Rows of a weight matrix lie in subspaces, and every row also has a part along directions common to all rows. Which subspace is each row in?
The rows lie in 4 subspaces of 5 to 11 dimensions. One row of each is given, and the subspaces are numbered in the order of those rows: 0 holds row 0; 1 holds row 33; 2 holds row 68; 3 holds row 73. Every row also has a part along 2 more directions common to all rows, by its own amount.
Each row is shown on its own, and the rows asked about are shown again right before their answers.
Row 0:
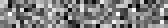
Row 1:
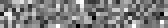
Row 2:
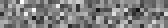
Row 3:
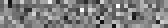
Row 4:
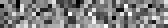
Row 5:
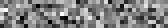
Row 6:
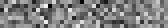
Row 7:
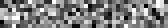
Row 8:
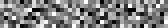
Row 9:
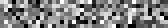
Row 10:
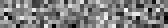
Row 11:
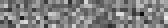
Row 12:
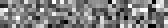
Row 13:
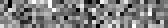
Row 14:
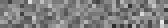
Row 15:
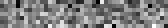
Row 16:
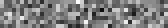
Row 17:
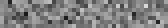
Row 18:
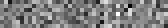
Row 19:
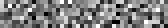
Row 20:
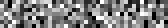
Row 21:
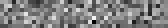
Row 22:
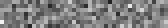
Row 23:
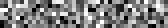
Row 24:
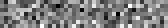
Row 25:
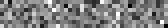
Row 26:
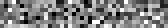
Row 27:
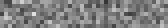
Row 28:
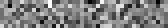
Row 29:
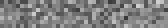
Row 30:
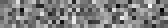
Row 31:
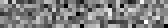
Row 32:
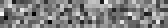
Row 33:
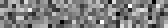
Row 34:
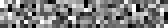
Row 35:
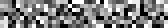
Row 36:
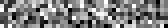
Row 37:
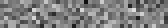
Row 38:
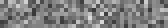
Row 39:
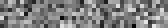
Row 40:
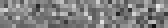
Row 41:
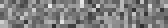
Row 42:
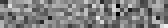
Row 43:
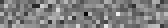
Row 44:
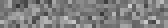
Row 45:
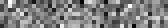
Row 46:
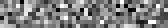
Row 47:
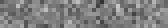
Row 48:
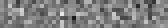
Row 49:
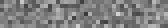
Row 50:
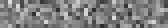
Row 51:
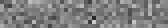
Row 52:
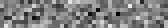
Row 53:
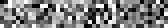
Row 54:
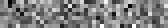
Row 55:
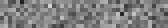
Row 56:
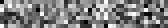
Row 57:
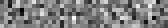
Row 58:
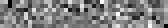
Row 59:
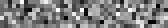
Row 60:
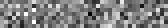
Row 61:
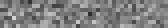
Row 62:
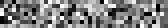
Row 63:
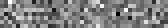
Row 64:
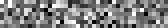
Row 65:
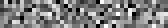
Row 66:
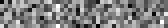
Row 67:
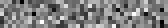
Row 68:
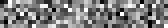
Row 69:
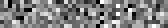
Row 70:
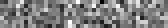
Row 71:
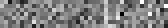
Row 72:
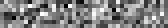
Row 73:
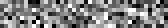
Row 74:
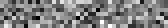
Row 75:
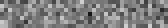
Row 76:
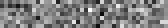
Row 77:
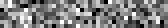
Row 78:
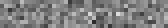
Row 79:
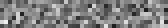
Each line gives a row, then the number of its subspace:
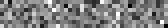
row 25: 2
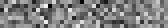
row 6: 2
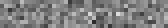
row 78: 3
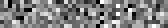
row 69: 2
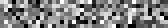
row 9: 3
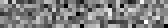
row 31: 2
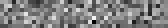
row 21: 3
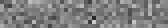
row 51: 3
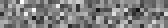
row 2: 2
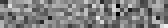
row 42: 2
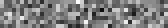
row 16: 2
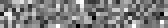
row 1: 2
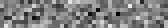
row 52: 3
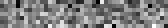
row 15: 0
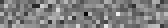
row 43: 2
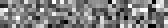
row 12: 1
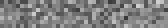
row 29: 1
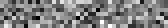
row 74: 3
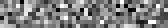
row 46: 0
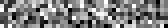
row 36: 2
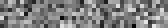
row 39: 0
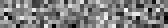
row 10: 3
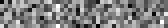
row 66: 2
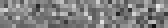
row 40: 1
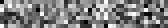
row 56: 2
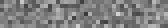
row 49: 2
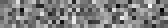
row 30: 0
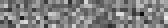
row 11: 3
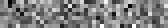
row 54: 0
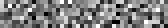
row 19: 2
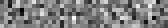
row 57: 0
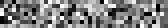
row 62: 2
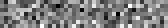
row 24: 3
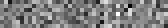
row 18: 2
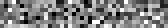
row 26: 3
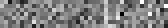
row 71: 2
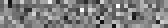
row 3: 1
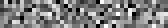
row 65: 2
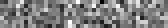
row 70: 0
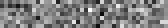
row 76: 1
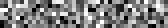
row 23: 1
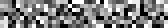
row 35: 0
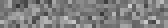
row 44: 1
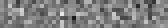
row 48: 0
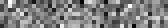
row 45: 0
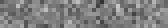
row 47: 0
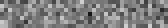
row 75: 1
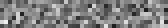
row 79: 2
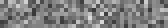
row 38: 1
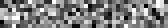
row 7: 1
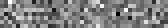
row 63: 3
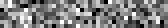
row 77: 1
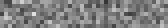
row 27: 2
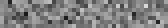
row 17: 1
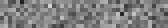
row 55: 2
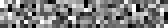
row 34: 0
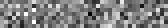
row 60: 2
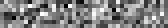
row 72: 2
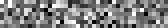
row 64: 3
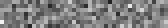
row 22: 1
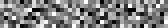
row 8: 3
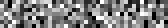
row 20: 0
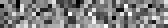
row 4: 0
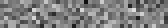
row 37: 3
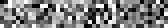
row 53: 2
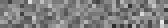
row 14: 2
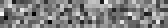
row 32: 2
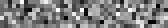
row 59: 0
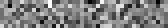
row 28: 1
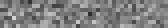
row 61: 3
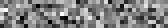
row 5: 1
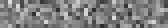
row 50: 0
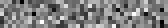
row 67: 2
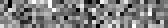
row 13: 3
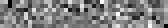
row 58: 2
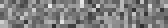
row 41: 1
